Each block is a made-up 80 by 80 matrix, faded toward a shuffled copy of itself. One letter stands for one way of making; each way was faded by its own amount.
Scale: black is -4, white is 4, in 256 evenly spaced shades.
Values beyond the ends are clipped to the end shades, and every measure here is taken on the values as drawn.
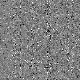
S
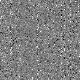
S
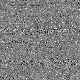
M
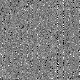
S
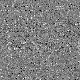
M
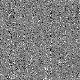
S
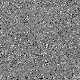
M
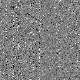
S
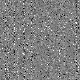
S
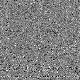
M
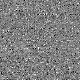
M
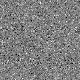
M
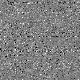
M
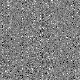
S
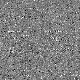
M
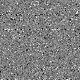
M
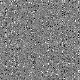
S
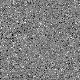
M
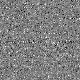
M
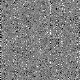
S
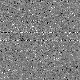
M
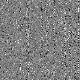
S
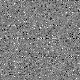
M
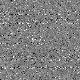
M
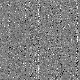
S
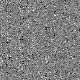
S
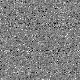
M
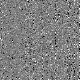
S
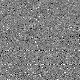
M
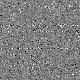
M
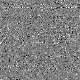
M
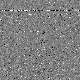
M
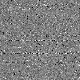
M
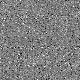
M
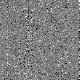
S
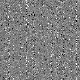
S
